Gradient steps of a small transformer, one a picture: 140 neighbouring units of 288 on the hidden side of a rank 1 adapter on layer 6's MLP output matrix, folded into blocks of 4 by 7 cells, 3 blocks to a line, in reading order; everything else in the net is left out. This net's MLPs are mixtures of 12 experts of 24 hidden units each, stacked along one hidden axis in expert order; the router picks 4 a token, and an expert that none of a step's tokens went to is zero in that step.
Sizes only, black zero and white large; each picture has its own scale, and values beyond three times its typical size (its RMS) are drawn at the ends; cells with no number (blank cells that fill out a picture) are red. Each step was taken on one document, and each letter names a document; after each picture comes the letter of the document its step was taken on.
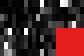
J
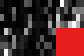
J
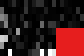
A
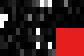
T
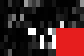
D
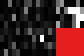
D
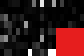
A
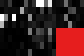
T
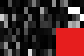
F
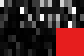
T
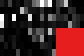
T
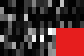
D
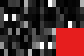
D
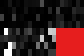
J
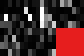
A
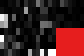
A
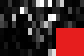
T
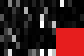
A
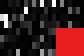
F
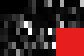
D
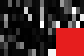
F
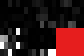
A
